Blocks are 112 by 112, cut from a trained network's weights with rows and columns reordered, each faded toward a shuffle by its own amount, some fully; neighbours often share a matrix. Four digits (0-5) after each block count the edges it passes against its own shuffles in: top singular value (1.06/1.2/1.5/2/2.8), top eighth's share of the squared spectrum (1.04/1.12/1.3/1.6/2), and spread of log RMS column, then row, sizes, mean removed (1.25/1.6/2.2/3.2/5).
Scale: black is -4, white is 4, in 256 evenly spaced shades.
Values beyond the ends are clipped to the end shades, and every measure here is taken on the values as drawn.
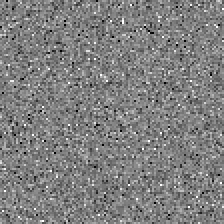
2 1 0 0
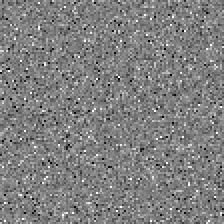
0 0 0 0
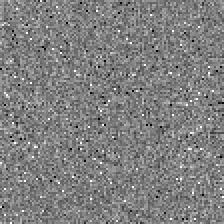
1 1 0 1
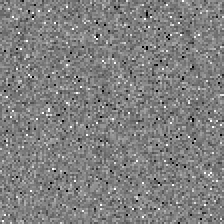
1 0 0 0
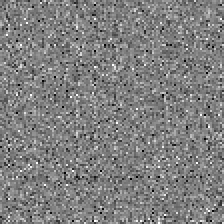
3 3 2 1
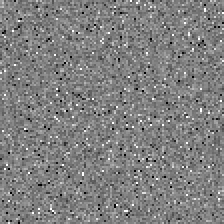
0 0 0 0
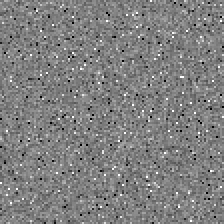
0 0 0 0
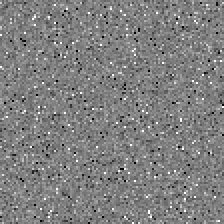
0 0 0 0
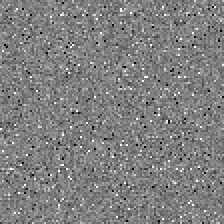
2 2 0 1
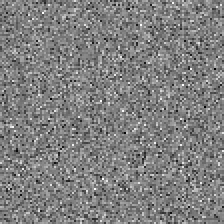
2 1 0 0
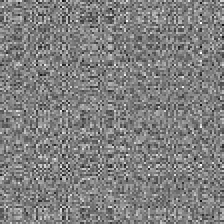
5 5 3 3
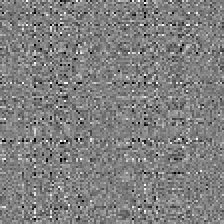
4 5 3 3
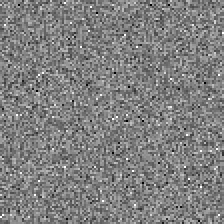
1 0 0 0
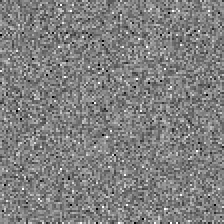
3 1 0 1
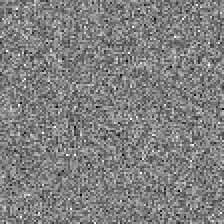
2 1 0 0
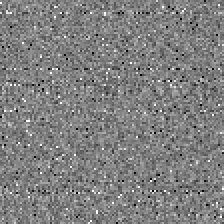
3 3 0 2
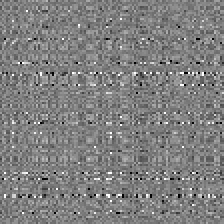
4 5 1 4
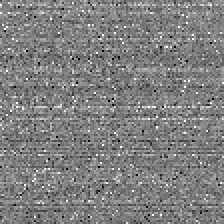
4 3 1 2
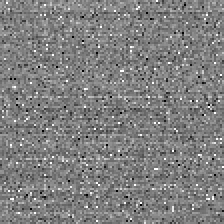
3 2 0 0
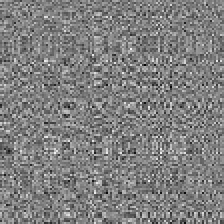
5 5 3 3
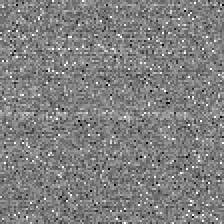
2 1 0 0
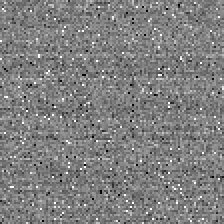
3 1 0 0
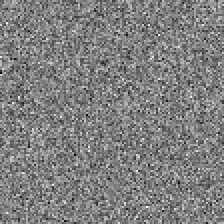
3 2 0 0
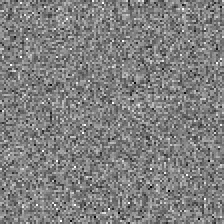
3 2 0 1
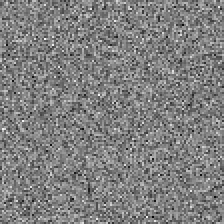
2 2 0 0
